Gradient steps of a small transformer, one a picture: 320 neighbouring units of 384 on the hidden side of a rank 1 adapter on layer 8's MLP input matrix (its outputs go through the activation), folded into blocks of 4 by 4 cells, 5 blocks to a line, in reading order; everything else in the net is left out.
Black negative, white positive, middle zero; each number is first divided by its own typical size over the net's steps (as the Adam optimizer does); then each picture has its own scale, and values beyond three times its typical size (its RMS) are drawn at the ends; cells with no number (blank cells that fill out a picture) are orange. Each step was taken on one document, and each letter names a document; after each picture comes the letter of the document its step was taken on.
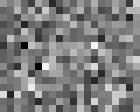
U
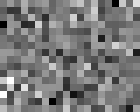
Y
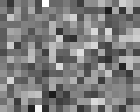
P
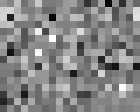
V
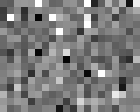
V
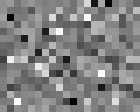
V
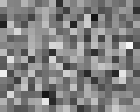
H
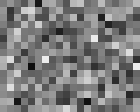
P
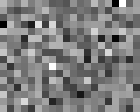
Y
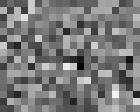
P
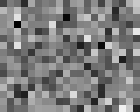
U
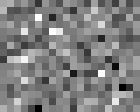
V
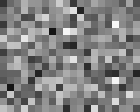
H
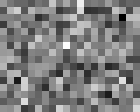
P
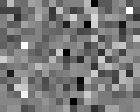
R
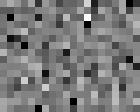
V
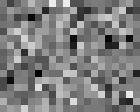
H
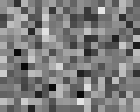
H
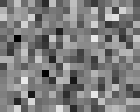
P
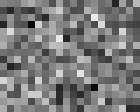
U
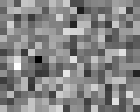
H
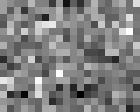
Y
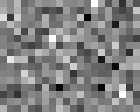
V
